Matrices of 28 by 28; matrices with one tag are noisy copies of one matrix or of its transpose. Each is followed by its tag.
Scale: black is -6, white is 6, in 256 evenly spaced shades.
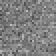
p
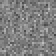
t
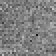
p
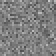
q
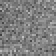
p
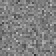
t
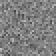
q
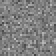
t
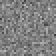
t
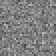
t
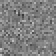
q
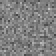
t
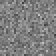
t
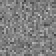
t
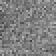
p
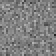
t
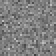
t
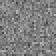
t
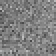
p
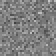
q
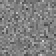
t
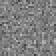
t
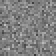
t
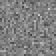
t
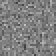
t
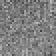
p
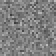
q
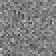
q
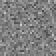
q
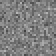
t
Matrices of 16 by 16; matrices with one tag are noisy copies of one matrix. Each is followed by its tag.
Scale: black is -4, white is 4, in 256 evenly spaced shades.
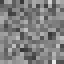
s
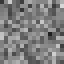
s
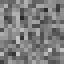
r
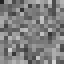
s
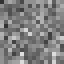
s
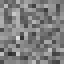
r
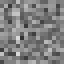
r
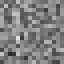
r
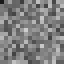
s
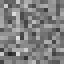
r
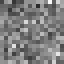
s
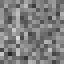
r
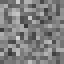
r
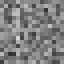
r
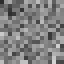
s
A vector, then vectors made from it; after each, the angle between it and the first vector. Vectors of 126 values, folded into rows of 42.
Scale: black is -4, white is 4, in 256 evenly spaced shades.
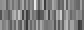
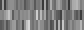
partly opposed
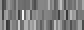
partly opposed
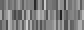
nearly opposite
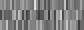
nearly parallel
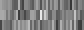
orthogonal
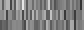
orthogonal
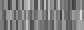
partly opposed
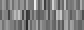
nearly parallel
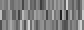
partly opposed
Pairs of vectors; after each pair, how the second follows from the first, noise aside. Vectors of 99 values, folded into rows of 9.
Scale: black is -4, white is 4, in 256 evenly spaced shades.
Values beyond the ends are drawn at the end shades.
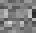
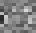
reversed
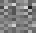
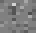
partly zeroed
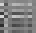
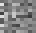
sign-scrambled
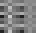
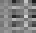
reversed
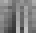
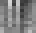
reversed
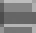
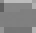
partly zeroed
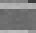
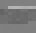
partly zeroed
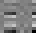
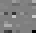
partly zeroed
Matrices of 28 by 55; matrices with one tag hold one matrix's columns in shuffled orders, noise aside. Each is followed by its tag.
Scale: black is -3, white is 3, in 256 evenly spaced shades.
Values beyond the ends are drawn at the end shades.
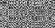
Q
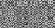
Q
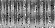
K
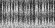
K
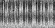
K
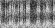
K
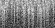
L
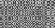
Q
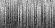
L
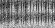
K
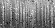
L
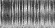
K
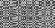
Q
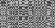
Q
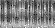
K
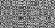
Q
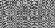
Q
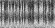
K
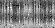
K
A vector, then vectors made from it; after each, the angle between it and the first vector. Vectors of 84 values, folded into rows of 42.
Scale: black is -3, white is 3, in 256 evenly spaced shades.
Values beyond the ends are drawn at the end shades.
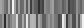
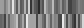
nearly parallel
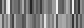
orthogonal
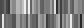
orthogonal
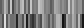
nearly opposite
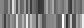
nearly parallel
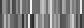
partly opposed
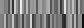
partly opposed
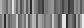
nearly parallel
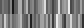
partly opposed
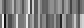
partly aligned
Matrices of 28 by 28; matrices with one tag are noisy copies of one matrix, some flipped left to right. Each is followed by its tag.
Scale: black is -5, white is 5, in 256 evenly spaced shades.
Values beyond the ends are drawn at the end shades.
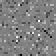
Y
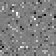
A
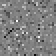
Y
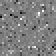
A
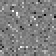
A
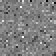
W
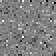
W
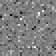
A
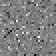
Y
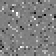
A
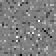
Y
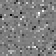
A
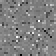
Y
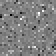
A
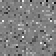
W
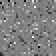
W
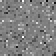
W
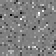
A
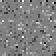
W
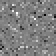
A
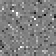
A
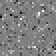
A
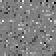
W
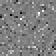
A
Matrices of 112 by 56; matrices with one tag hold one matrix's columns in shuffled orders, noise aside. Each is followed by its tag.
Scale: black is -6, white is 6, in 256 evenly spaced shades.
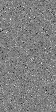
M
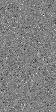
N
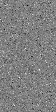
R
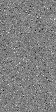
M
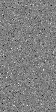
R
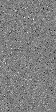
M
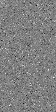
R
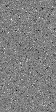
M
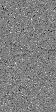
M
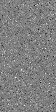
R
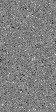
N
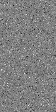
R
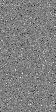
R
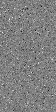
M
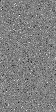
N
